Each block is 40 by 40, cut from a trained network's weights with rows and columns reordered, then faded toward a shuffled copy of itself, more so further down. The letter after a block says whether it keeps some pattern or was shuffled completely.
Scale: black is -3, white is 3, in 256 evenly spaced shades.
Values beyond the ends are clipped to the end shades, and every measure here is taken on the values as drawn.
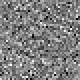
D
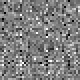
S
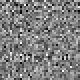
S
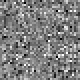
S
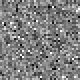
D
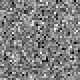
D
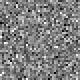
D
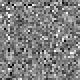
S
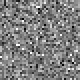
D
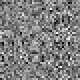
S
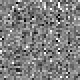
S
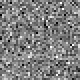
D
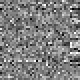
S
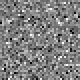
D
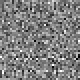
S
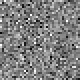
D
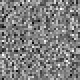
S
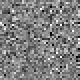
S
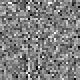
S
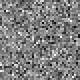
D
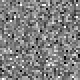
D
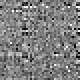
S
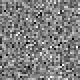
D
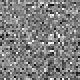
S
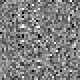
S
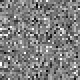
S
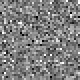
S
